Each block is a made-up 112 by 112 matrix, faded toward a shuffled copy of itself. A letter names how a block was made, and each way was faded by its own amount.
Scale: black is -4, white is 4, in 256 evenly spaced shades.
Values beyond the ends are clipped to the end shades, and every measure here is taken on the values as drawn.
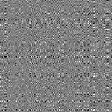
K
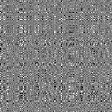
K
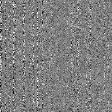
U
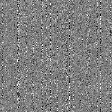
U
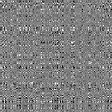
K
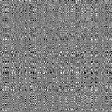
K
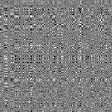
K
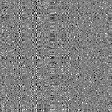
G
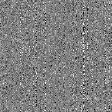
U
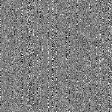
U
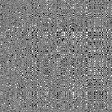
G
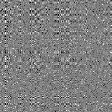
G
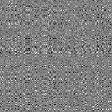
K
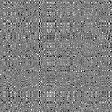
G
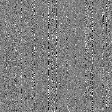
U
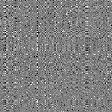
G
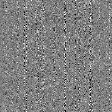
U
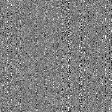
U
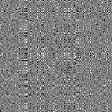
G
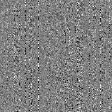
U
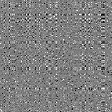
G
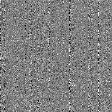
U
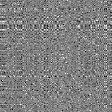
G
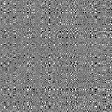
K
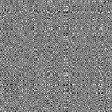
K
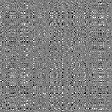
K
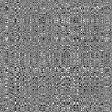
K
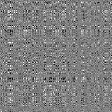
K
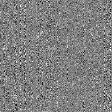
U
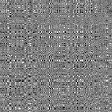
K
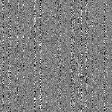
U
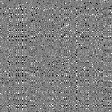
G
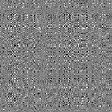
K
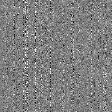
U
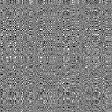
K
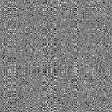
G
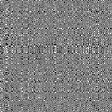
K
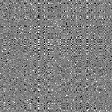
G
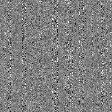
U
